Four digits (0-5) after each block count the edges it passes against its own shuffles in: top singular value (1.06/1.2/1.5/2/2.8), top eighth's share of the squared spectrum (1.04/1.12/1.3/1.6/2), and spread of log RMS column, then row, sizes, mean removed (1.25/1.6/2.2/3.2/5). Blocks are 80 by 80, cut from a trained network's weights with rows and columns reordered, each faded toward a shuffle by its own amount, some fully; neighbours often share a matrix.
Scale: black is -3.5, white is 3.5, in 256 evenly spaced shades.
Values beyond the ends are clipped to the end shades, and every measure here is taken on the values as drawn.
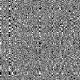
4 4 3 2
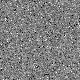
1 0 0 0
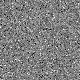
0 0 0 0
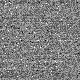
2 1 0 0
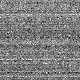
4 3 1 2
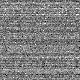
4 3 1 2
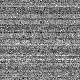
4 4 1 2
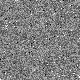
0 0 0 0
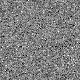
2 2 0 1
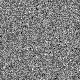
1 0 0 0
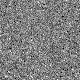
0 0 0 0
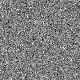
0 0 0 0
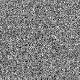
3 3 0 1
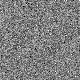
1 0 0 0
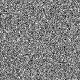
3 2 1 1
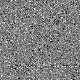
2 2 1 1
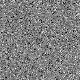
2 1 0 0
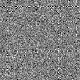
4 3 1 2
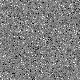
1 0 0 0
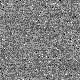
1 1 0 0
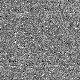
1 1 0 0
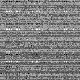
5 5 1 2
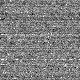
3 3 0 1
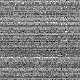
5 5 2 3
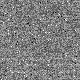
1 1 0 0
